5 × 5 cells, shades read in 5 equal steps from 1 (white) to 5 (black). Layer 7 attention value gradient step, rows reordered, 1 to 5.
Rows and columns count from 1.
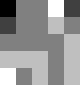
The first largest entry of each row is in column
1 1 1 4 2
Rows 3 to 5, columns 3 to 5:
3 3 2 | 2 3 2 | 2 3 2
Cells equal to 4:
2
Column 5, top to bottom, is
4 3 2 2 2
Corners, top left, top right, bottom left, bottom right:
5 4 1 2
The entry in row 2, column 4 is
2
